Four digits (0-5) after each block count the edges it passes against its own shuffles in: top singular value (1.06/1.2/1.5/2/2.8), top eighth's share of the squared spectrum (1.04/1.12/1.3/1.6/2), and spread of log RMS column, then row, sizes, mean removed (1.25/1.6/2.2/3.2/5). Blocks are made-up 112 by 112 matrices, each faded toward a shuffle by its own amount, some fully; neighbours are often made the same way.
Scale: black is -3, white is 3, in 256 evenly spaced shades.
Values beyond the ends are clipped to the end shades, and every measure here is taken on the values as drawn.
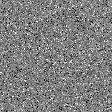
3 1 0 0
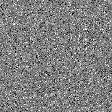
3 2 0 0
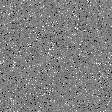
1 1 0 0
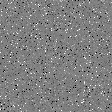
2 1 0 0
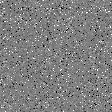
2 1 1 0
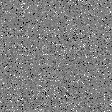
3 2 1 1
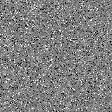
3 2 0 0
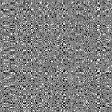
5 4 3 3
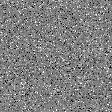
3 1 0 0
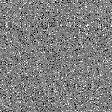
4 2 1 1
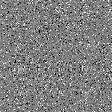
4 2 1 1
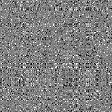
5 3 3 3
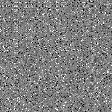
4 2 1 1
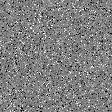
3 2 0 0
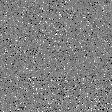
1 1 0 1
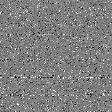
2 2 1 2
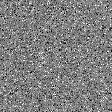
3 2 0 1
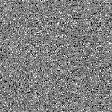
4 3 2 1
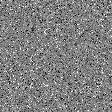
1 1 0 0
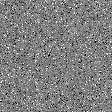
2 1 0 0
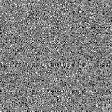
4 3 1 2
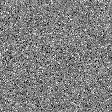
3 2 0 0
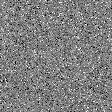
0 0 0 0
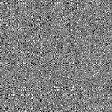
4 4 2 3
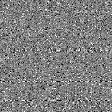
4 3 1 2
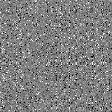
4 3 2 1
